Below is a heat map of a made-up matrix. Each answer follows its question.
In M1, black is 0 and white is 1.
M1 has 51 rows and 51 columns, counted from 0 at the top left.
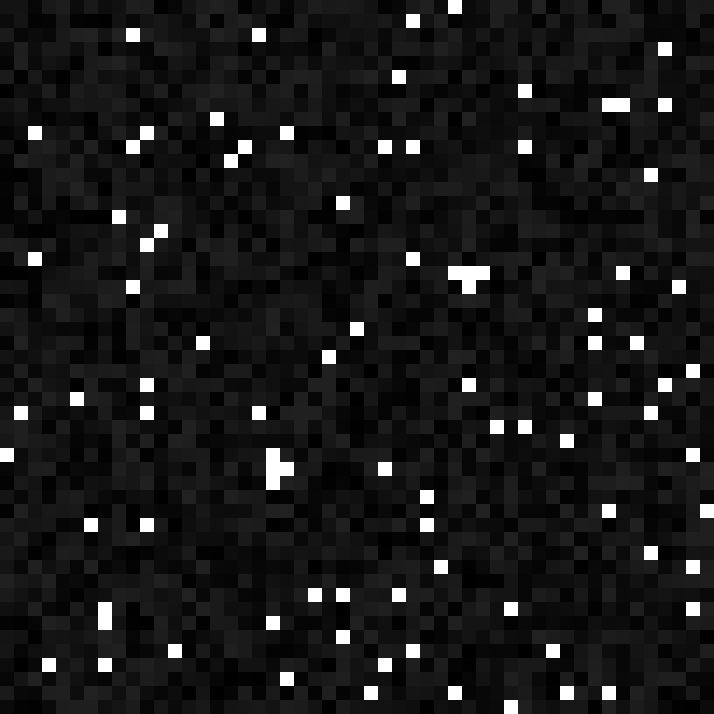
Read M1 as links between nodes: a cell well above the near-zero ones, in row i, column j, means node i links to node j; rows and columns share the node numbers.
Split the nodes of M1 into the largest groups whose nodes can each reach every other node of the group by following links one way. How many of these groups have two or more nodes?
5
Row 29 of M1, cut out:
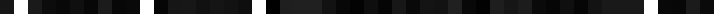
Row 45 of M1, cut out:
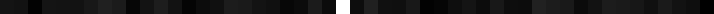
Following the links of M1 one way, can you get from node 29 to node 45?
no
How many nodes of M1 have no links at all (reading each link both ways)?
5
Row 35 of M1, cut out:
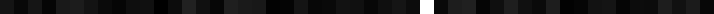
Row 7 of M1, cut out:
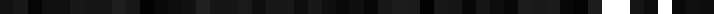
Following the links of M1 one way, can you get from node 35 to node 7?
yes
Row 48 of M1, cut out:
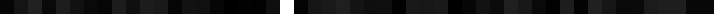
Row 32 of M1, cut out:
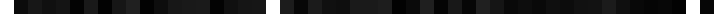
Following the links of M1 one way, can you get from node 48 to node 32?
yes
